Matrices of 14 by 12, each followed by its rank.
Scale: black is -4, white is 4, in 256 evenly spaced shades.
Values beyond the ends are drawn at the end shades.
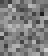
full rank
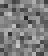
full rank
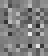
two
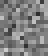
full rank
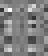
two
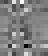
two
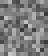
full rank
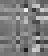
two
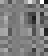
two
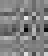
two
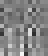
two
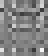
two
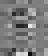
two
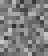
full rank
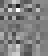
two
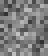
full rank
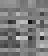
two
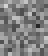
full rank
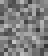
full rank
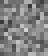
full rank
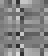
two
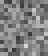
full rank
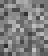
full rank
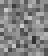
full rank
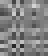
two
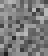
full rank
